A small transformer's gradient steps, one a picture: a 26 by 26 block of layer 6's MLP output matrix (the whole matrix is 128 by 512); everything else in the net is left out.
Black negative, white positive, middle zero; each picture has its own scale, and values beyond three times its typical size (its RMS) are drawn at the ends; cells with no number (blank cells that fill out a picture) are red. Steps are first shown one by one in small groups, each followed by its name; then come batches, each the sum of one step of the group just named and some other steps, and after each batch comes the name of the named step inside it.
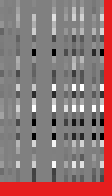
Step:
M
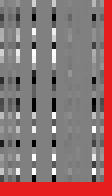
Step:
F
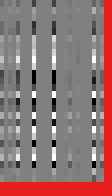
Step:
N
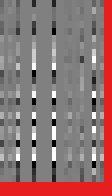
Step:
N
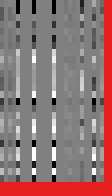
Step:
F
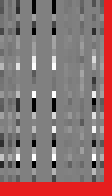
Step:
N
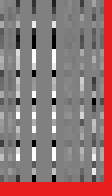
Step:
F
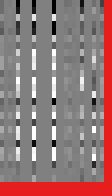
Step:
N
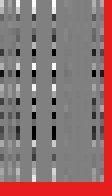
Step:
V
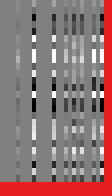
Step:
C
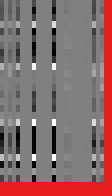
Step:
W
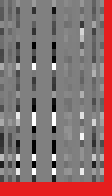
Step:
W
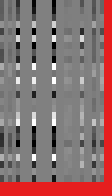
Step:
W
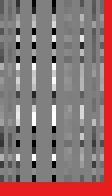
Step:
W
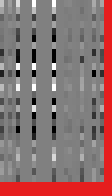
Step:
V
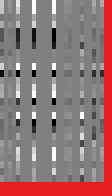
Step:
V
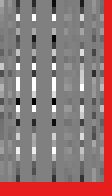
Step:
V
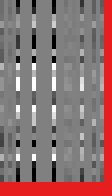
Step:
W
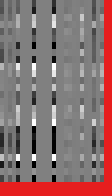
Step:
W
